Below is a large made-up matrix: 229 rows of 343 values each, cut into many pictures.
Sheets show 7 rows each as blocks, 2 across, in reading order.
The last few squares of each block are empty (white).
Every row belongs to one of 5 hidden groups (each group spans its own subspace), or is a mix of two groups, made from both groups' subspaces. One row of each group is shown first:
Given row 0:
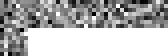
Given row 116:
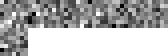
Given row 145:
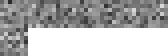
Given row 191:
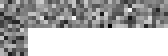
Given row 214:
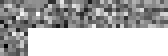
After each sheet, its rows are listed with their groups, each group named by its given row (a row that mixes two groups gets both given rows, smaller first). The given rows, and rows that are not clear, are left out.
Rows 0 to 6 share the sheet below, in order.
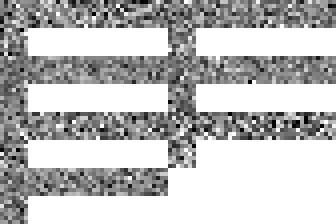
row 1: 116
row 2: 145
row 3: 0 and 116
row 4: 0
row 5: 191
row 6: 191 and 214
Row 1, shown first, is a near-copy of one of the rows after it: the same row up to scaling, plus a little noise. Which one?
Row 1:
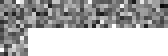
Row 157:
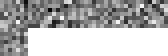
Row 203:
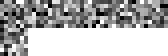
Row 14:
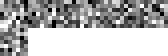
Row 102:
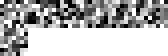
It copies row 203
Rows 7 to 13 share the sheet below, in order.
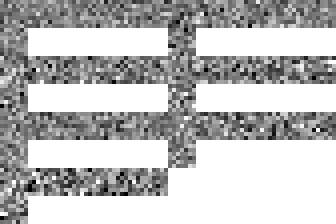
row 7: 0
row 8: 116
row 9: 116
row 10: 145 and 214
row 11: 116
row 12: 0 and 116
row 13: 116
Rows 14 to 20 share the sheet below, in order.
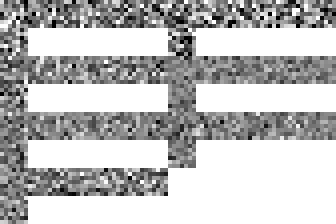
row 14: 116
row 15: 191
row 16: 145
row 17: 116
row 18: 145 and 191
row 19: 116
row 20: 214
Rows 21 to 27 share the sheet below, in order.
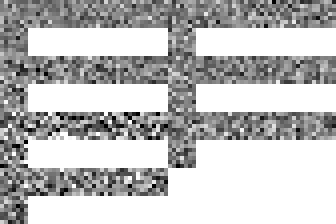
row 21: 0
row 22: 0
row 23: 214
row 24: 191
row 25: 214
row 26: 191 and 214
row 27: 191
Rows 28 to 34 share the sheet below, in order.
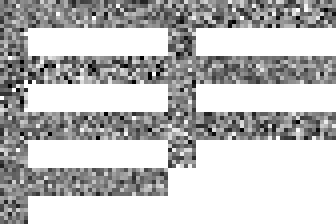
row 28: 0
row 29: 191
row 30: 145
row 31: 145
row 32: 0
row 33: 191
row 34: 145
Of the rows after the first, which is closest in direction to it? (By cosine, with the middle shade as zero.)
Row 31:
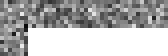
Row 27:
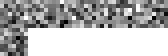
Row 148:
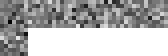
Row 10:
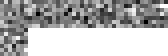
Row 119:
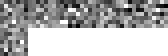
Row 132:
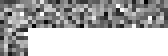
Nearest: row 132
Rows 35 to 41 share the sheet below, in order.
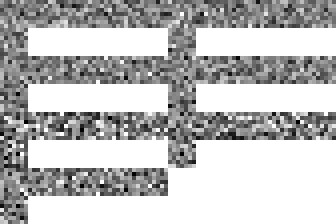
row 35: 214
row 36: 116
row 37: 0
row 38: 116
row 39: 214
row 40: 214
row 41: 0
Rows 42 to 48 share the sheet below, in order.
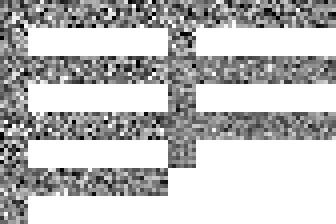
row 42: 145 and 191
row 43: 214
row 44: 191
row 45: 0 and 214
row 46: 145
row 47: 214
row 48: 214
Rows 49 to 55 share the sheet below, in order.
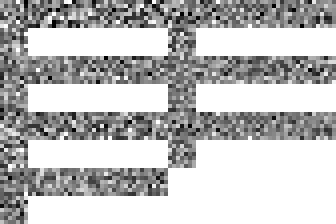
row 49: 116
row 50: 145
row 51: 0
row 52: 214
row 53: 191
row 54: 145
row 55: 145
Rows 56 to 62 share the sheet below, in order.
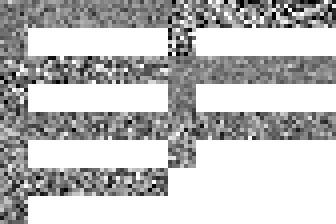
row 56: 145
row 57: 0
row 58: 214
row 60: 191
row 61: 116
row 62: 191
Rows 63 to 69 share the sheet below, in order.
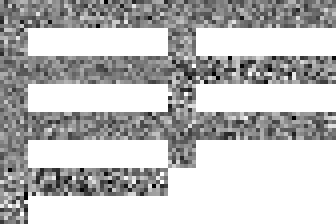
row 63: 0
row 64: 191
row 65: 214
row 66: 0 and 214
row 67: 116
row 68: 214
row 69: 145
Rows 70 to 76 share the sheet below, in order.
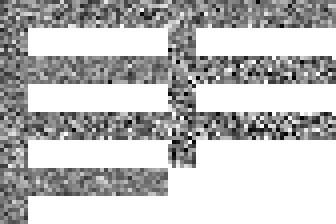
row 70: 214
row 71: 116
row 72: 191
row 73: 0
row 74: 191
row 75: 0
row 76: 214
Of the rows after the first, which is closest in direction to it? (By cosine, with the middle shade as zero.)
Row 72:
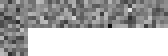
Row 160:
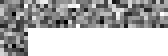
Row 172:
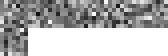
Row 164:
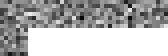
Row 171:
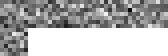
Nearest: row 164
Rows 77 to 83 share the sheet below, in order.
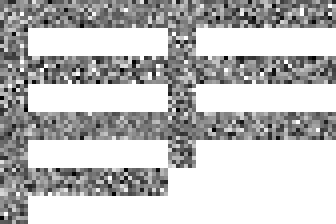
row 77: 145
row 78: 145
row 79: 145
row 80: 0
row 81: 116
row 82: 191 and 214
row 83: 116 and 214
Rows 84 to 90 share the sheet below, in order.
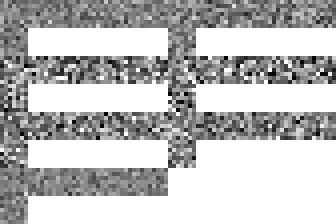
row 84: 0
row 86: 214
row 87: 0
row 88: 0
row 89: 191
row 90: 145
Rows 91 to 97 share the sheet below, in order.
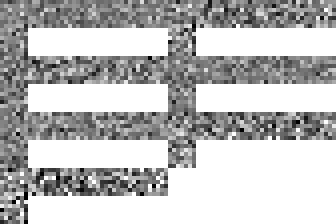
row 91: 145
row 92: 145
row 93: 116
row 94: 0 and 214
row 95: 116
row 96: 191
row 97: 145
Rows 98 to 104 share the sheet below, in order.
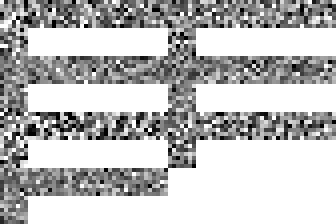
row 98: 116
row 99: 145
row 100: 0
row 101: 145 and 191
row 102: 116
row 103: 145 and 214
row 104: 0
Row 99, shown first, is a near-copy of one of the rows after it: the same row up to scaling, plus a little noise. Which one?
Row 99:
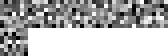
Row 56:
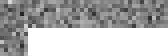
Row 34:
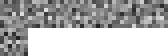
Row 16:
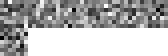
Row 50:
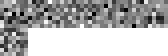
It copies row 34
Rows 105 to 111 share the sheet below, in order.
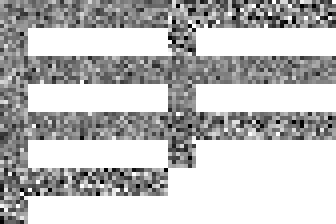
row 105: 214
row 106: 0
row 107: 116
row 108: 0
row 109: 116
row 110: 145
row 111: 0
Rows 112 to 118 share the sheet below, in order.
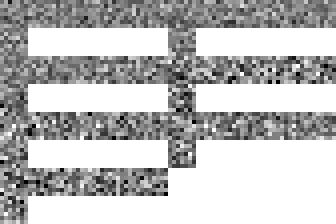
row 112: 145 and 191
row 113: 191 and 214
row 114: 116 and 191
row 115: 191
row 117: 214
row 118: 214
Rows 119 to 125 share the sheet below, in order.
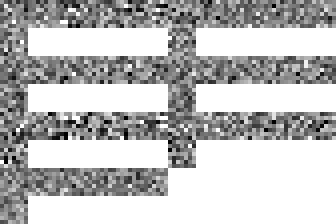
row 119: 191 and 214
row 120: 145
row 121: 191
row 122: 191
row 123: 214
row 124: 145 and 214
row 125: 191
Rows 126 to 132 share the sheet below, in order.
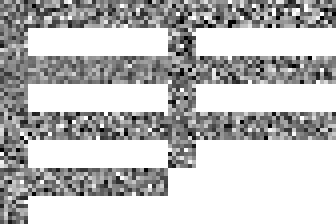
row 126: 116
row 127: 191
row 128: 191
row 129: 145 and 214
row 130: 0
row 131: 0
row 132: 0 and 145
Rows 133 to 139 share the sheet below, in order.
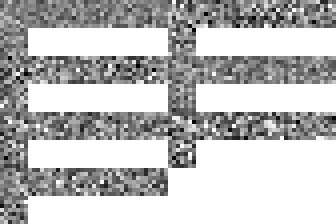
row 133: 191
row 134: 0 and 145
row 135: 191
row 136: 214
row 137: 214
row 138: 214
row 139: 0
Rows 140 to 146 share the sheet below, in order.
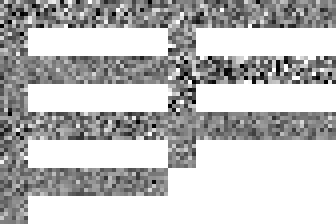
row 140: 116 and 214
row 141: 116
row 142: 0
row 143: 0 and 191
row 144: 191
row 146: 191
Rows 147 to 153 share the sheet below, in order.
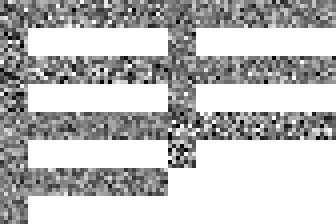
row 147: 145 and 214
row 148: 0 and 116
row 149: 191
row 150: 0
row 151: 116 and 191
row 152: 145
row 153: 116 and 214
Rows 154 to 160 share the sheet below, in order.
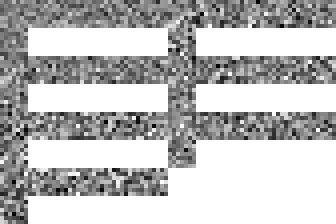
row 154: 214
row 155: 116
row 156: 116
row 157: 116
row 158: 191
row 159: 0 and 116
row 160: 116 and 214
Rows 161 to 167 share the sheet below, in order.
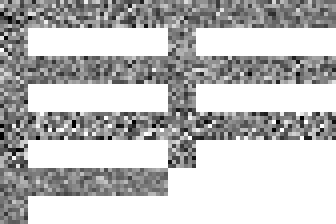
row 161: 145 and 191
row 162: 116 and 214
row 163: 191
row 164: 191 and 214
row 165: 145 and 191
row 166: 145 and 191
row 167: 214
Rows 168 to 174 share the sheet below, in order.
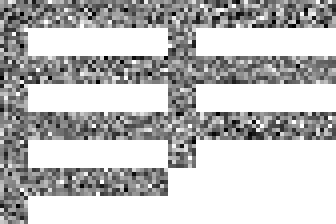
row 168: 145
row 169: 116
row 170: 0
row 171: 214
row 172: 0
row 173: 145
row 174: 0
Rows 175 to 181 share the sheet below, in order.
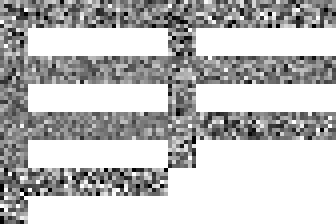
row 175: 214
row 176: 191
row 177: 116
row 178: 0 and 145
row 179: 145
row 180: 145
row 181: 0
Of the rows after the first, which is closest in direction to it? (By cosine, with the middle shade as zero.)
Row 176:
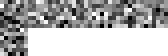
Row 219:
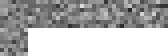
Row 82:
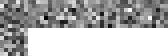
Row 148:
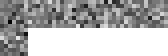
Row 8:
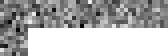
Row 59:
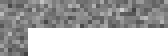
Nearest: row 82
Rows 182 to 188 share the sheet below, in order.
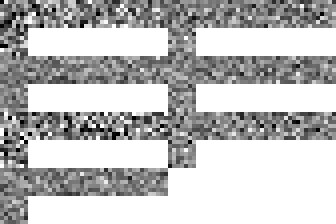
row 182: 116
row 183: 0 and 191
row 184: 214
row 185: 191
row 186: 0
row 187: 0 and 191
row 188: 214
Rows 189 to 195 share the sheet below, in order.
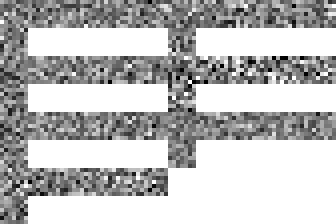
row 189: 116 and 214
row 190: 214
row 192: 0 and 116
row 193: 191
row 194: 116
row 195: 191
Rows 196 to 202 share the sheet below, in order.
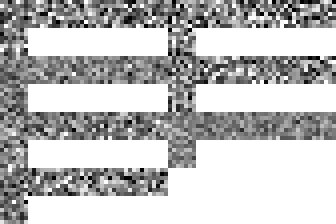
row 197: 0
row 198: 191
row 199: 0 and 116
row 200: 191
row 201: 191
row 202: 145 and 214
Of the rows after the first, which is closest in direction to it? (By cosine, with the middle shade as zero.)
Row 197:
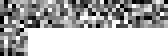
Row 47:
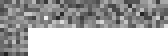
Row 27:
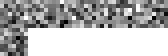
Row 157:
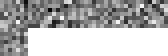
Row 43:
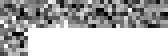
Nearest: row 47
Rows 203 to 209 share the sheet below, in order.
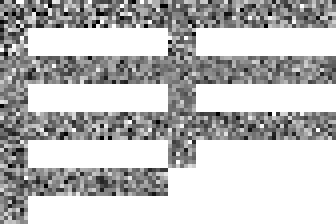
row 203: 116
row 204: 0
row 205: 116
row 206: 116 and 191
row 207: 191
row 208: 0 and 116
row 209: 214
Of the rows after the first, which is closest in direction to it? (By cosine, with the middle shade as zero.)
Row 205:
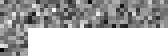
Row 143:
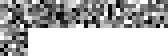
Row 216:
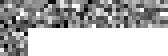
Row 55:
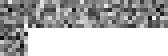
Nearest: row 216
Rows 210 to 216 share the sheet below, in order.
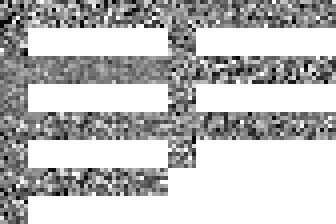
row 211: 0
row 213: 116
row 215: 145
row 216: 214
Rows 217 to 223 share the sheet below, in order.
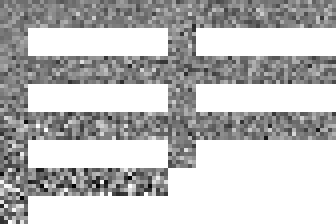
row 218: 145
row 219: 214
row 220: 214
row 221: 214
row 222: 0
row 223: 191
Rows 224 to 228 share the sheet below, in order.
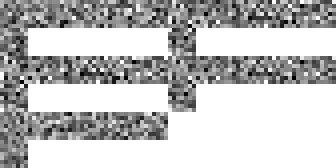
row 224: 191
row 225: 0
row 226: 0
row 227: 0
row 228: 116
